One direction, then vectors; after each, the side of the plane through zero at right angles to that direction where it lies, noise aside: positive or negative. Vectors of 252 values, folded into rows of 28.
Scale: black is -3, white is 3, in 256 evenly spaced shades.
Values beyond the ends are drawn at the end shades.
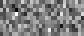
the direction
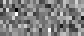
positive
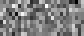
negative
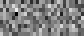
negative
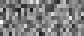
positive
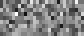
positive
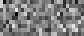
negative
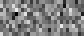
negative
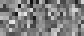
negative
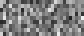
negative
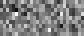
positive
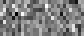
negative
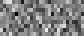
negative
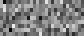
negative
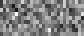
positive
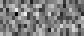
negative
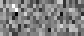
negative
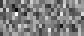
positive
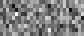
positive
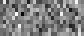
positive
